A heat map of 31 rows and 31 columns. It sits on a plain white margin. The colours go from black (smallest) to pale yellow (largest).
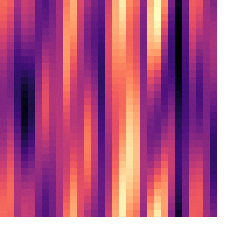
Average level on the scale: 50%. Ninth with the highest average: bottom middle. Slope: none. Grain: streaks running down.
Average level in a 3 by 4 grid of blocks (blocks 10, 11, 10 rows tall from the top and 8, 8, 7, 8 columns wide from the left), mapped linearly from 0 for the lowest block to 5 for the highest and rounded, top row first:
1251 | 1240 | 2352
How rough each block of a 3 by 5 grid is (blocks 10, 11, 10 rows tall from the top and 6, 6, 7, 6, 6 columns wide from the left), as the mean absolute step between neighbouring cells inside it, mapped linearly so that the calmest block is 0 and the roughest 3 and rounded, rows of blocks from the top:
01131 | 10110 | 00121
